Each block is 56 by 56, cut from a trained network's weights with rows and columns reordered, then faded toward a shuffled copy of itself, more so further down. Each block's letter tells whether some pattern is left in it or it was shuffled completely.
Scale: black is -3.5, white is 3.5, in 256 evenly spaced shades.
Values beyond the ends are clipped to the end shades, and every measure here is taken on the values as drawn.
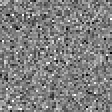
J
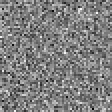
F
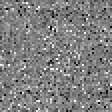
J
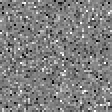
F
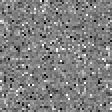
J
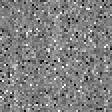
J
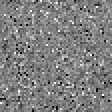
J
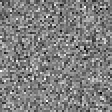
F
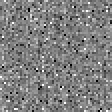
J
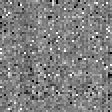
J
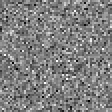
F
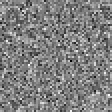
F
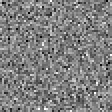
J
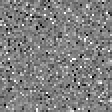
F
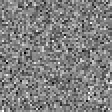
F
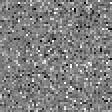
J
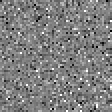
F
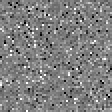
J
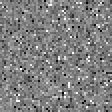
F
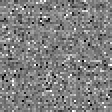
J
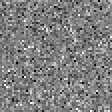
F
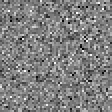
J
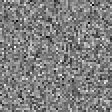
F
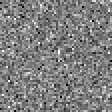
F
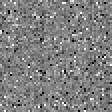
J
